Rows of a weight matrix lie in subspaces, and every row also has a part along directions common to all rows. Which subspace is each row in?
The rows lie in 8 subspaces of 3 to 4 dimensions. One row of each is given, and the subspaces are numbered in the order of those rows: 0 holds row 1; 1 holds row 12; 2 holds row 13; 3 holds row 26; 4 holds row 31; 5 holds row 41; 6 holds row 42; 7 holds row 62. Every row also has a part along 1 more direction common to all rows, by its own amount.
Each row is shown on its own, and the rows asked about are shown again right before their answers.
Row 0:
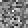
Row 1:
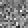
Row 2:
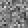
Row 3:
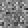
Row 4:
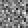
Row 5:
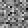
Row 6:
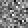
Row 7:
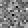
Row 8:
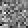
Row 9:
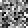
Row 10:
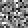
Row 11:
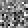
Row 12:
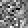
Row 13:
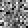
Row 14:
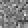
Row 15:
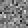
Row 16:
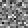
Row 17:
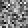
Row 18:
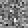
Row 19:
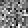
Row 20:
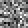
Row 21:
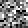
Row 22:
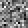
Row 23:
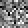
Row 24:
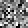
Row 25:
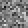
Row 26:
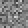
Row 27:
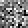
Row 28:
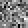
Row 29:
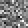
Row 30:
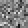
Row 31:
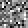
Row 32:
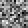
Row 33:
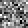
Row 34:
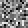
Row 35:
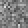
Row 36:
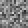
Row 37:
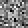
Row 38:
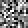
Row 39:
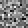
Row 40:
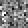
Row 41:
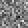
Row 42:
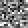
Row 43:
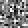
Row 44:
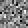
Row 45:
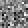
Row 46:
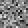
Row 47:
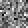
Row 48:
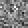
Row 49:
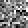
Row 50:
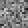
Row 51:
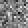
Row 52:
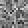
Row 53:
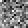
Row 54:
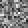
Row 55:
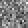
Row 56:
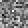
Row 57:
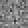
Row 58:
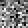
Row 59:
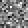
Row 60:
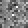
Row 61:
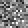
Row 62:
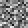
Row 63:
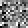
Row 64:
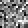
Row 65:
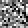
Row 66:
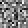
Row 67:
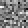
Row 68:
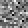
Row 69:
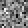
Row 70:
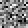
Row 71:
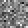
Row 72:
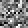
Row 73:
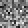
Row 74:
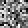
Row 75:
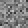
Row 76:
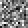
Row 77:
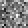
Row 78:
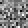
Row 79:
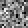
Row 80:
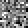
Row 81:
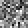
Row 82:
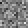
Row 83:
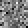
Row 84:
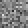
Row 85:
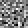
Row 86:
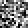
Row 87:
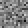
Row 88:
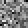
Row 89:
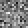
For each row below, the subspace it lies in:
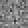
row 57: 0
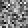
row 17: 4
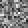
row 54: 3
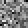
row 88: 6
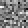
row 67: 7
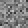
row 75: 3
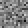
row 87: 7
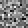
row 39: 0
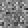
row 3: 2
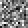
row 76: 4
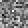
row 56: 1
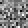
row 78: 0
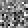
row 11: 2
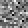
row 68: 7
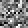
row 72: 3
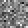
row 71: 1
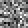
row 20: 5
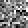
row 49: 1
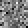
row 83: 2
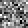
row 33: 5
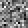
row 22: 4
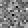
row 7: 7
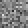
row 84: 1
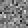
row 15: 5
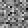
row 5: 3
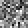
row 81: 1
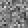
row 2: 4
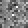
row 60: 7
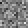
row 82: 3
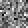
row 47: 2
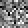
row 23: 0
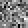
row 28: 4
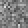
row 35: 4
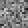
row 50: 6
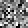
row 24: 3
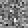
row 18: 0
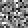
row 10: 3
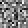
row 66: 3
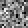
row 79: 6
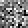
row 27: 6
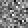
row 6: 7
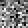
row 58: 6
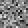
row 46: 5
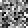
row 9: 2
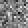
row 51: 3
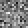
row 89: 2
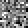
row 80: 1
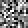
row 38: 7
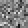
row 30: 3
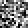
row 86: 6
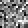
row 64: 7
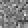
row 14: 7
